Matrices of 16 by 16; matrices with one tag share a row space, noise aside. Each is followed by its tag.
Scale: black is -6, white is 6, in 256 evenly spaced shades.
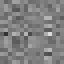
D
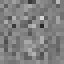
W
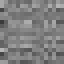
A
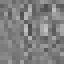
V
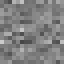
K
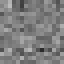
K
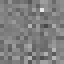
V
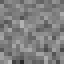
K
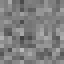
K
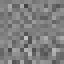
V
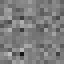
K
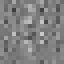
W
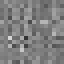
V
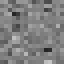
D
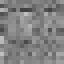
A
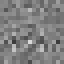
W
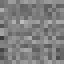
A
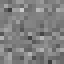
K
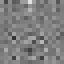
W
